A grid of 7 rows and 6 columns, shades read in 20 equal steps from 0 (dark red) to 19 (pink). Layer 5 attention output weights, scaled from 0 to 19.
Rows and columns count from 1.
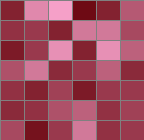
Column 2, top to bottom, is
16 6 6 14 3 5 1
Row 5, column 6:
6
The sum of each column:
36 51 65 50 61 52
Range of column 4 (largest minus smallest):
14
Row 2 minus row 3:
3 0 -14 11 -3 -3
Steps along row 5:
down up down up same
